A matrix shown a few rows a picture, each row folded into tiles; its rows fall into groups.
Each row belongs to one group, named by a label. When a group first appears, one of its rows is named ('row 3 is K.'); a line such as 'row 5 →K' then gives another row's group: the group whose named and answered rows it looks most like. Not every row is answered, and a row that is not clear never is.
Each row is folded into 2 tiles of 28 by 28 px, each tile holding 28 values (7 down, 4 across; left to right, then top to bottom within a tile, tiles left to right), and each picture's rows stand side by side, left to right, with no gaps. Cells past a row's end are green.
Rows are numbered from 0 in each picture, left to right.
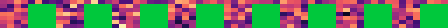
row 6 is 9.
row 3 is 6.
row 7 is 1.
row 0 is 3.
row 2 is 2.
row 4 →6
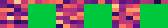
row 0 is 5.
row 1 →2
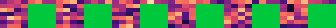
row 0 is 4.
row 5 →3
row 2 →4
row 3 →3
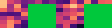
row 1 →2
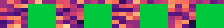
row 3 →1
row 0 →4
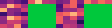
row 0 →4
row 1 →2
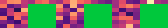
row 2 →4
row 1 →6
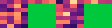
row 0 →2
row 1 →3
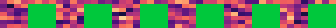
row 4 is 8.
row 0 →5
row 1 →6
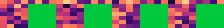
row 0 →1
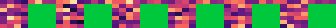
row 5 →2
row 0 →4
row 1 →9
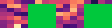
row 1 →3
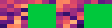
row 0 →4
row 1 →1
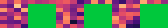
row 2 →2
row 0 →6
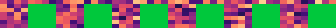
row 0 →6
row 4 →4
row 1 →3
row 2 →2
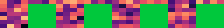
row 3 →2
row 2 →5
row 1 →6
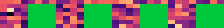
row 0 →9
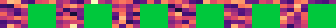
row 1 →4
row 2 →9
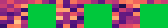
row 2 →5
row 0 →4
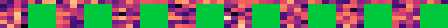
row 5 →1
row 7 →3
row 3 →5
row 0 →2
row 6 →2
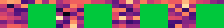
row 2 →5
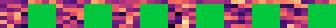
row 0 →2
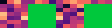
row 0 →3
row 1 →5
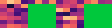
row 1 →4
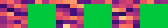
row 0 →8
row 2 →4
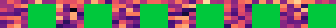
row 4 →1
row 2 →1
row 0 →4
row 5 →6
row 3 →4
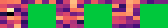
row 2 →3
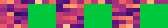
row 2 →4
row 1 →2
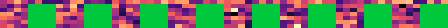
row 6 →2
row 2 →1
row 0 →3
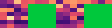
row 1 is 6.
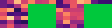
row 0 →5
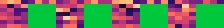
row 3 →3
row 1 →4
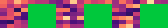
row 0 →6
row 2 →4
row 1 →5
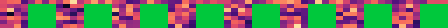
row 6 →1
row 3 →2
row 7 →2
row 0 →9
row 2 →1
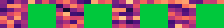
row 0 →2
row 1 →8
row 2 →5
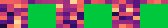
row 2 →1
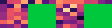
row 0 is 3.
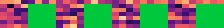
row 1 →4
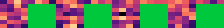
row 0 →3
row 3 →1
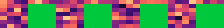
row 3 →2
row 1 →4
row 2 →5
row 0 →1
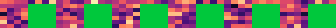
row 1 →4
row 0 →1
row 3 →3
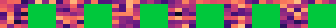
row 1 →3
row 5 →6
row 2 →3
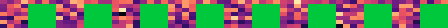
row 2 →9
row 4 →5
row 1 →6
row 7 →2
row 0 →2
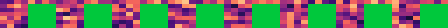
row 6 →1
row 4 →5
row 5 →3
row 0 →2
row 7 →1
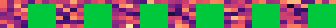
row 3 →1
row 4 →4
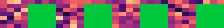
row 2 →3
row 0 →6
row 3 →8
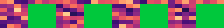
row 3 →5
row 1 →8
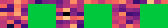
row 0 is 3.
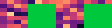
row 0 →8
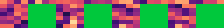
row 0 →1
